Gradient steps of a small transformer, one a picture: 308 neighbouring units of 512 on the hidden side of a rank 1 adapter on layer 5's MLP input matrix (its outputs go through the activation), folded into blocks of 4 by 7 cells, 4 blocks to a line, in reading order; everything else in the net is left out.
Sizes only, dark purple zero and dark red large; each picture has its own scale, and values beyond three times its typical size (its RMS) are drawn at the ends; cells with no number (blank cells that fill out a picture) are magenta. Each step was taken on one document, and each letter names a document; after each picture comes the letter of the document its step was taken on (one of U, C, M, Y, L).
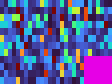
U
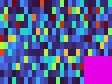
U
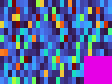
U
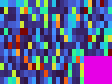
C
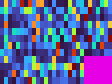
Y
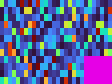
Y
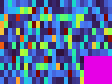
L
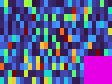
C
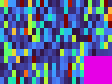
Y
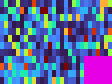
L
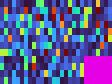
U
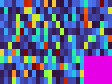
C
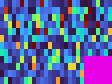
U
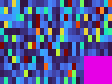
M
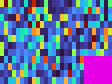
L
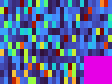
Y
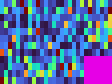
Y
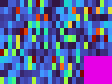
Y
